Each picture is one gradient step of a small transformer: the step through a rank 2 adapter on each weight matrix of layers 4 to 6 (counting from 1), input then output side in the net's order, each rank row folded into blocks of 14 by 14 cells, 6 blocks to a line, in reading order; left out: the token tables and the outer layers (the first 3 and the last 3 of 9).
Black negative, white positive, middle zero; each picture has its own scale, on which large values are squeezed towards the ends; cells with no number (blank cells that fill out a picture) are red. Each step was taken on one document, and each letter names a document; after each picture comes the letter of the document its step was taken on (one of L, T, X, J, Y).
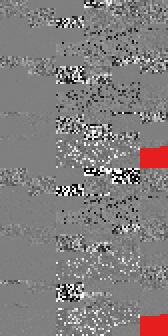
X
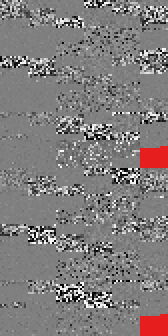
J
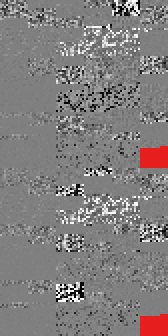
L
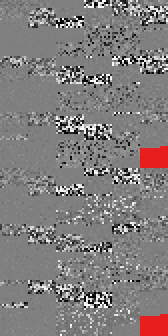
J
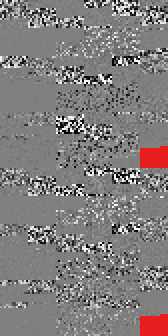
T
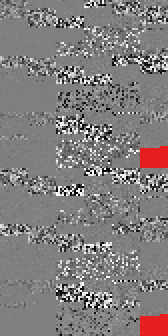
T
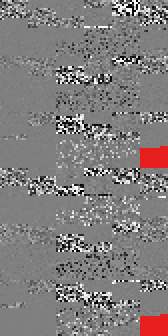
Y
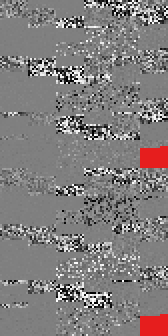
X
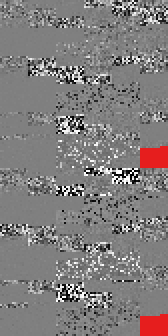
X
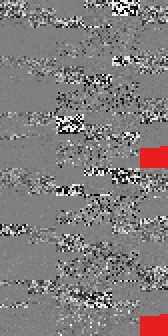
J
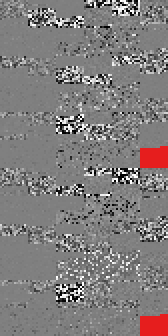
J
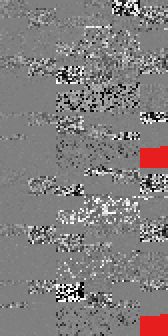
L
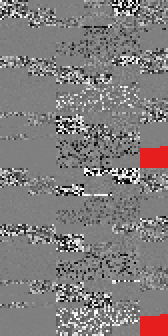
Y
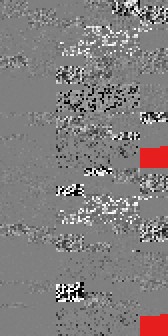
L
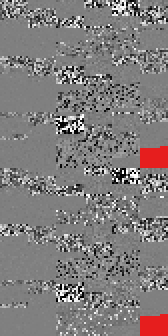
T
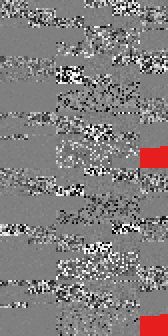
T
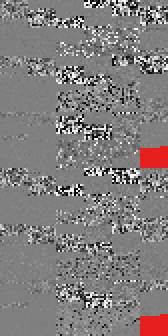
T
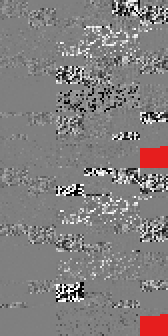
L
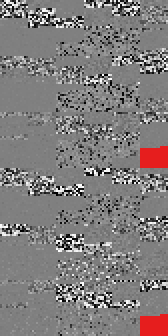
J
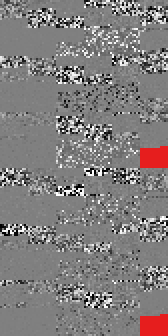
T
